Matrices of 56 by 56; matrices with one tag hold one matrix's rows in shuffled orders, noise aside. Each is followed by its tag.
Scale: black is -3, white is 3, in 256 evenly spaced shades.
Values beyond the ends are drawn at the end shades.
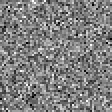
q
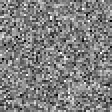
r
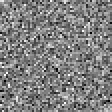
r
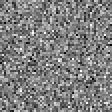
q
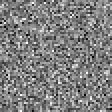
q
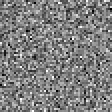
q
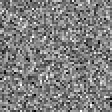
q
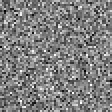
q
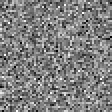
r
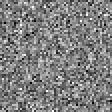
q
